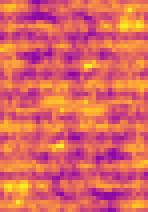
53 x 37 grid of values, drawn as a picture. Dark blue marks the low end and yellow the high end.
Slope: none. Symmetry: a half turn. Average level on the scale: 60%. Stripes: horizontal, repeating 11 times. Seam: none. Grain: streaks across.
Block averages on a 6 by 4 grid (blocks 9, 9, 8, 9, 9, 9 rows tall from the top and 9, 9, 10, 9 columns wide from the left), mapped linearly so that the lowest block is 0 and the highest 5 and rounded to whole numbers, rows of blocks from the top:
1015
2013
1323
3231
3202
5101
